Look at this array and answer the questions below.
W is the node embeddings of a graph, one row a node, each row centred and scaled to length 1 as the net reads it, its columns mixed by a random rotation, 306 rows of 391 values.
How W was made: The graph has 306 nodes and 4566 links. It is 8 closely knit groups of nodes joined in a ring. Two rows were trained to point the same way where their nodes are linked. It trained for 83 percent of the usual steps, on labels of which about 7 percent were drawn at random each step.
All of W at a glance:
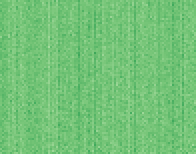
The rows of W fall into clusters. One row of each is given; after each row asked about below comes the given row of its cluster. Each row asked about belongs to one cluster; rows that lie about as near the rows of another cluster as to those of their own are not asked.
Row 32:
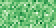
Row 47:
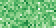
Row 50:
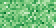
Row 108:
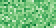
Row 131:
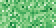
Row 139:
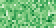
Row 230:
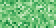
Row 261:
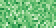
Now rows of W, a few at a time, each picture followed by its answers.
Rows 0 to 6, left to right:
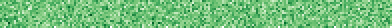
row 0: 261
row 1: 131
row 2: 32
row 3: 108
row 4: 47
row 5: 230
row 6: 108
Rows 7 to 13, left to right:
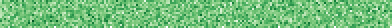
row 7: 139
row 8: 139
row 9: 108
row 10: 139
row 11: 131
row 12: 230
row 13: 50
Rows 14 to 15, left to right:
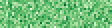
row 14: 32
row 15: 108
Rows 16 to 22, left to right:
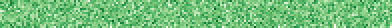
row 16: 230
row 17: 108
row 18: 261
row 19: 131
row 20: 131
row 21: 50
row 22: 47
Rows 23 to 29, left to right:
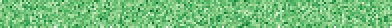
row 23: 139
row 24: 47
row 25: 32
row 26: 139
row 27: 50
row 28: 230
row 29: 139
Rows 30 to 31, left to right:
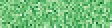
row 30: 47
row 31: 32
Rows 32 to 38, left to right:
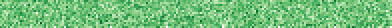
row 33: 139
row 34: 139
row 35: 50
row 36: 47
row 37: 230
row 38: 47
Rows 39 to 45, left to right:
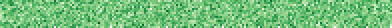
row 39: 230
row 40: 50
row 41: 47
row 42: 108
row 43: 139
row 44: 32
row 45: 47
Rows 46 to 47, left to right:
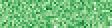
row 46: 131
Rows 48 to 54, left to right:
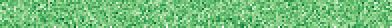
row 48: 230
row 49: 261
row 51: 139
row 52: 261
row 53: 50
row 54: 47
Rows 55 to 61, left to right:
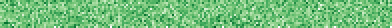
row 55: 230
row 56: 50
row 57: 139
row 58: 139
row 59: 261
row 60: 47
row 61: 131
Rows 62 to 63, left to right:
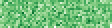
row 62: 47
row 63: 50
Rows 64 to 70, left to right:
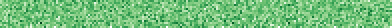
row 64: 32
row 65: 47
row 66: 139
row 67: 230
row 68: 261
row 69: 261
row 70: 108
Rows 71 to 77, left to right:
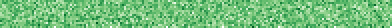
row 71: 139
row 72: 32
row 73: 261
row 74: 50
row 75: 108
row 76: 230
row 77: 230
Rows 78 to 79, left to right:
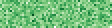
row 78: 139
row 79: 108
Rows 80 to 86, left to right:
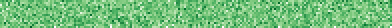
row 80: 131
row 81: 50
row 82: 261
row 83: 32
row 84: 131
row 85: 47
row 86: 230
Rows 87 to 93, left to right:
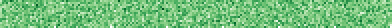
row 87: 139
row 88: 50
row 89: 131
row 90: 139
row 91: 131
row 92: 230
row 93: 50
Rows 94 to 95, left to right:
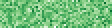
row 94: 47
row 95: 108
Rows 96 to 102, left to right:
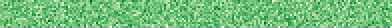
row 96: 108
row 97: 32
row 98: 50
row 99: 131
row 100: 32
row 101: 261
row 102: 131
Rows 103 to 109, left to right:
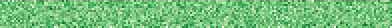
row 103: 131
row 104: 230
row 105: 139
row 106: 50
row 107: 47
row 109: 230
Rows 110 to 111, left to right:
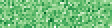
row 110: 108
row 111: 50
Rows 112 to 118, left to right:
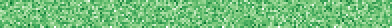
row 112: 230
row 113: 108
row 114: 131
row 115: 131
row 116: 47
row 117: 131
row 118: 261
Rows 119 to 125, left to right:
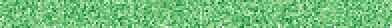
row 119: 47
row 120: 32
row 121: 261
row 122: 230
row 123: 50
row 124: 261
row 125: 50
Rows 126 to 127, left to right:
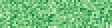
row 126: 139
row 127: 108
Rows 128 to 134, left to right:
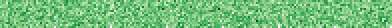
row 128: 32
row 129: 50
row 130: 131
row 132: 50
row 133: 32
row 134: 108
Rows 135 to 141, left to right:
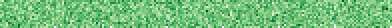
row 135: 261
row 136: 32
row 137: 230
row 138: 230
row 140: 50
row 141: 131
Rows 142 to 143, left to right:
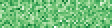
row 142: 230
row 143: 131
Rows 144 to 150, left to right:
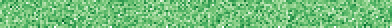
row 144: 139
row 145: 261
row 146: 50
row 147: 139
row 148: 50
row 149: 139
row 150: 108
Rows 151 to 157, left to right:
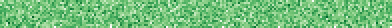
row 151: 261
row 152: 50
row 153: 261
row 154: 131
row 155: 131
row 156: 108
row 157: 32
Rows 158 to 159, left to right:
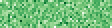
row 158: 32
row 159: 131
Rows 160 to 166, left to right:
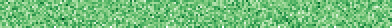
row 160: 131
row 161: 261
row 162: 108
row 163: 131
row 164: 108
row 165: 261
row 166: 230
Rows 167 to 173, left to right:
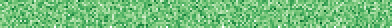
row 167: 131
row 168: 139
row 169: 230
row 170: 139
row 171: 131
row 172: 32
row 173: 47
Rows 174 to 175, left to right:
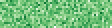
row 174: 230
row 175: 108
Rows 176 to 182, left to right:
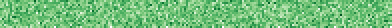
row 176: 32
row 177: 50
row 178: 230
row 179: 131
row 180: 230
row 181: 139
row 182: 139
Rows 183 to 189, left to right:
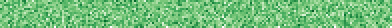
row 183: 108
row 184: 139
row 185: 108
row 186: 230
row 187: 47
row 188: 50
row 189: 32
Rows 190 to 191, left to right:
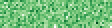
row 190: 50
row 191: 32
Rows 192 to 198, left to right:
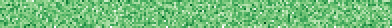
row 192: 108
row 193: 230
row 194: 131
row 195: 50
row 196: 32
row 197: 32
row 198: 230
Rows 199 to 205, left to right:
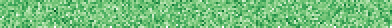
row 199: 47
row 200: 261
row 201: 139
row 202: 108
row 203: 139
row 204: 261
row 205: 108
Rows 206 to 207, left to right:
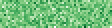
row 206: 139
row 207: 108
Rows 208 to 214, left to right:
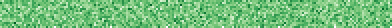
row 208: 230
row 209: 108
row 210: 230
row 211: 261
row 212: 139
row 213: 50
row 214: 131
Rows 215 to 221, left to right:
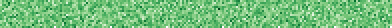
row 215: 131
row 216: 261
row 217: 139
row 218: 131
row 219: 261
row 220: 261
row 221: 108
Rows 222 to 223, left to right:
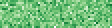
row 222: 230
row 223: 261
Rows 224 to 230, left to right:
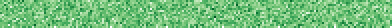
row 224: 108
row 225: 108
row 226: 47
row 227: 108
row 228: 108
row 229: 50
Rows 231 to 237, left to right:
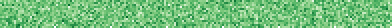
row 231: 261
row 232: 261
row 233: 131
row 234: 261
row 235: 230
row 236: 108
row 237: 131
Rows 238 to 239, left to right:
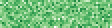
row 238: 47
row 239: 108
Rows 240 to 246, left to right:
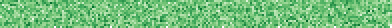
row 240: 230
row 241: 139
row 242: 139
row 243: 47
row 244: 47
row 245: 261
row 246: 50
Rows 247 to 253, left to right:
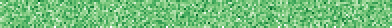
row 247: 47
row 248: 47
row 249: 131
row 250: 32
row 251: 131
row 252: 32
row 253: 261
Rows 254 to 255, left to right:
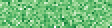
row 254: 131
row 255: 261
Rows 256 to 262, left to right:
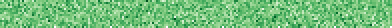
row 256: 108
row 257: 230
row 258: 32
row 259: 261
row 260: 139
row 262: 261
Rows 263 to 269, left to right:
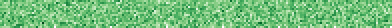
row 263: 50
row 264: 230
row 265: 50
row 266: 47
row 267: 131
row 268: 32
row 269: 139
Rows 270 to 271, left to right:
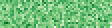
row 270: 230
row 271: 139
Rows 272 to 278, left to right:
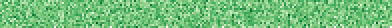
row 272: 131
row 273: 32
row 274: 108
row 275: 47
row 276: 32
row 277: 32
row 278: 32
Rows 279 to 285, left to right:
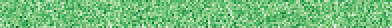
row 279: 47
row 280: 50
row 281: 32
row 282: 139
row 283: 139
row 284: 50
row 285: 47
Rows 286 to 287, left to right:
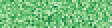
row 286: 139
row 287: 261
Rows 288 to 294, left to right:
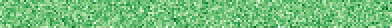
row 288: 47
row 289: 261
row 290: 47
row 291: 261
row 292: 131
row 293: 139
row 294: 131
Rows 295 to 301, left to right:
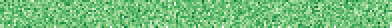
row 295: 108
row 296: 230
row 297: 32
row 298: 32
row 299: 139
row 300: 47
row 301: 50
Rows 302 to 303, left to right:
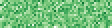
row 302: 47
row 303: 47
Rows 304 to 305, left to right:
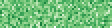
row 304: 32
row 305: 139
